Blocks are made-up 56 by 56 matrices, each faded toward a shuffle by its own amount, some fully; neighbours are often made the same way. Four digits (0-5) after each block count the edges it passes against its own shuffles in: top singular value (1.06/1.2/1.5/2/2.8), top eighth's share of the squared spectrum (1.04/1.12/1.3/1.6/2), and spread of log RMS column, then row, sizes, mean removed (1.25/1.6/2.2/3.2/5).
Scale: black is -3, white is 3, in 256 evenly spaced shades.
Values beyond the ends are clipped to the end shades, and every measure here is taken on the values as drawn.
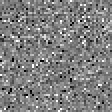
3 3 1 1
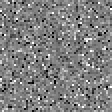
0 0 0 0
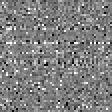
4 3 1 2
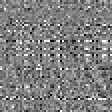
4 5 2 3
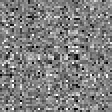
4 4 2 2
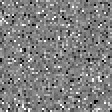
2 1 0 0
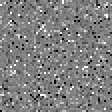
2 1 0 0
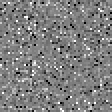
2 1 0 0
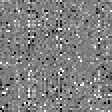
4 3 2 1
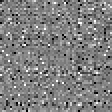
3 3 1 2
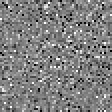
3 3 1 1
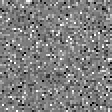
1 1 0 0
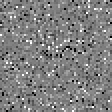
0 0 0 0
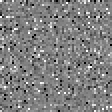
3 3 1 1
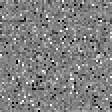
2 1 0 0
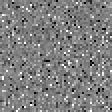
2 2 1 0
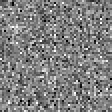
0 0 1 0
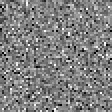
0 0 0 0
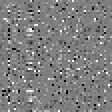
4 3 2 1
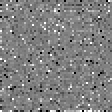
3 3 1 1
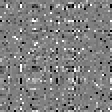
4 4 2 2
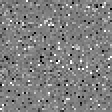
2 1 0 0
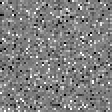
1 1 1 0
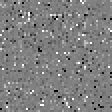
2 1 0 0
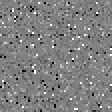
1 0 0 0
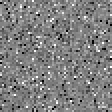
0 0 0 0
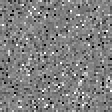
0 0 0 0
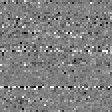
3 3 0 3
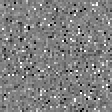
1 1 0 1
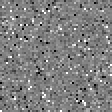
0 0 0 0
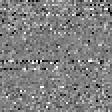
2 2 0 3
